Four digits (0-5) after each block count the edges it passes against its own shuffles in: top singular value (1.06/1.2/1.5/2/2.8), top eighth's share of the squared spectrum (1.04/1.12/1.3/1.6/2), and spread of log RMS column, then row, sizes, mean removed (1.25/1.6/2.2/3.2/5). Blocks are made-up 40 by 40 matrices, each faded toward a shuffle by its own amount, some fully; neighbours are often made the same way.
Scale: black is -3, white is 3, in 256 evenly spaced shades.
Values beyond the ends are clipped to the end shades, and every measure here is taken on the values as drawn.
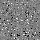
1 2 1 1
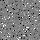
0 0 0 0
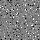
1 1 1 0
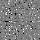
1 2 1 1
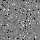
1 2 1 1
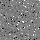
0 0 0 0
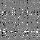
3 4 2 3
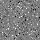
1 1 0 0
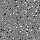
0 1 0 0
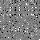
3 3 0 2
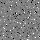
0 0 0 0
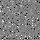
2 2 0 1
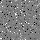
0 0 0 0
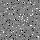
1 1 0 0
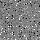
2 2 0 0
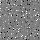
1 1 0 0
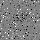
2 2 0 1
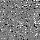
2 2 1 1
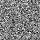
0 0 0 0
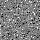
0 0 0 0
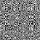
4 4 2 2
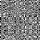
4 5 3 2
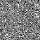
3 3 1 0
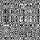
4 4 2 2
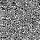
2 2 0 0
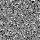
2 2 0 0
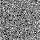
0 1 0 0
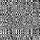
4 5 3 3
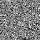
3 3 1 0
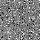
0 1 2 0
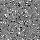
0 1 0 0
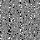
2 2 2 0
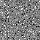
1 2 2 0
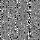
1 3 3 0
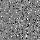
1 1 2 0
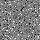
0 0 0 0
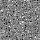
1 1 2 0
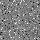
0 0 0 0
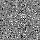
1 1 1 0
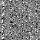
1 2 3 0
